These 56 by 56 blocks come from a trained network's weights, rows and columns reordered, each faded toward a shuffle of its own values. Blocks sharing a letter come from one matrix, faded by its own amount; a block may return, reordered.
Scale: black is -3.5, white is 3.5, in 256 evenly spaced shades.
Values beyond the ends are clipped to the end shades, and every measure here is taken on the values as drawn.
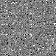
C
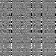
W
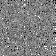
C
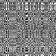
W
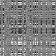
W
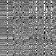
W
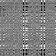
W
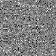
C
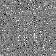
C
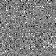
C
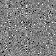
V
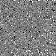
C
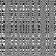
W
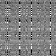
W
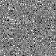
C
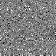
C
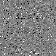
V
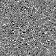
C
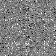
C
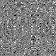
C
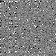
V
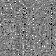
V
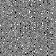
V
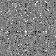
V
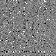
V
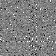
V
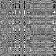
W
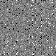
V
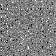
V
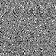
C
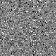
C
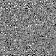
C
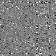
V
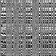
W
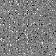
V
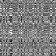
W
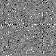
V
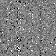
V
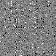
V
